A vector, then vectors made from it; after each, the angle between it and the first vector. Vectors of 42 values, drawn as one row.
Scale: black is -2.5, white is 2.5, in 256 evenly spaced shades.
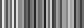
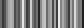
orthogonal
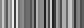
nearly parallel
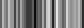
partly aligned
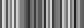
nearly parallel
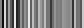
partly opposed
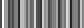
orthogonal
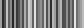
nearly opposite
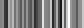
partly aligned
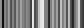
orthogonal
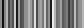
nearly opposite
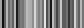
nearly opposite
